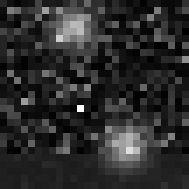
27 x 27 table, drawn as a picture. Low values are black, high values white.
Two bumps rise from the field. The bottom part is calmer, past a seam about 80% of the way down. Overall the values sit about 20% of the way up the scale. The values are skewed, with a long tail toward high values. The halves do not mirror each other.
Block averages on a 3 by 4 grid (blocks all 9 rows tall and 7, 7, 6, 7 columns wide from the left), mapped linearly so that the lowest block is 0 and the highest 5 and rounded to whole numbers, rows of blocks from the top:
1 5 0 0
0 1 0 0
0 0 5 1
